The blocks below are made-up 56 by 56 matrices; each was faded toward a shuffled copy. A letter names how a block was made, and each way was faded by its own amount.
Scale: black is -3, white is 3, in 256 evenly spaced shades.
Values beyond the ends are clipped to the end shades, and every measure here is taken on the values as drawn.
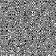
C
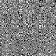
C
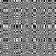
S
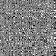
C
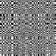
S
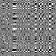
S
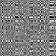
S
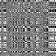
S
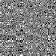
C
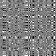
S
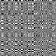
S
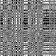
S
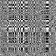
S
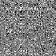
C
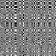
S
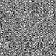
C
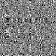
C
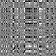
S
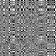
S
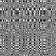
S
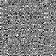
C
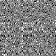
C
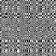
S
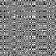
S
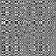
S
